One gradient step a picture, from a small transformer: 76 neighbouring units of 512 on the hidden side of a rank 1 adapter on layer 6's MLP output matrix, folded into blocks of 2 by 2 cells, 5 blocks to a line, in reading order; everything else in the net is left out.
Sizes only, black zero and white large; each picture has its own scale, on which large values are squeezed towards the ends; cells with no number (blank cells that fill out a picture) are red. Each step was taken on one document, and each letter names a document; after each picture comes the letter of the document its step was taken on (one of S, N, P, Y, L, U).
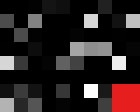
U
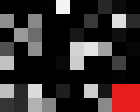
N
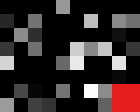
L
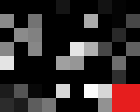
N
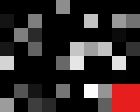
L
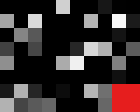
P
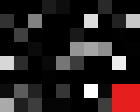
U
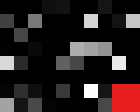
U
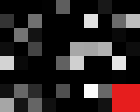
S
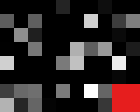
N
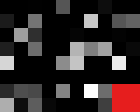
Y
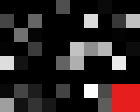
S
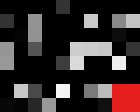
L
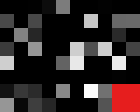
Y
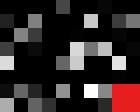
Y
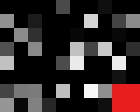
N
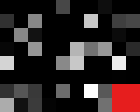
N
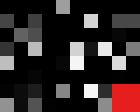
P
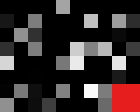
L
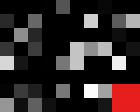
S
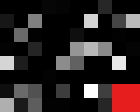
U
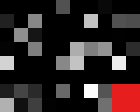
N
